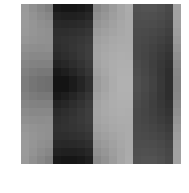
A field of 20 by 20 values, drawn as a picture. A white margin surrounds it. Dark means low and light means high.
Histogram: two levels. Slope: none. Stripes: upright, repeating 2 times. Mirror symmetry: top to bottom.
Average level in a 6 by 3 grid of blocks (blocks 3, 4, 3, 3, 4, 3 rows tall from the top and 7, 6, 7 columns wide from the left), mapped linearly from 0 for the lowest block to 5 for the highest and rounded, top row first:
1 3 2 / 2 5 1 / 0 5 1 / 0 5 1 / 2 5 1 / 1 3 2
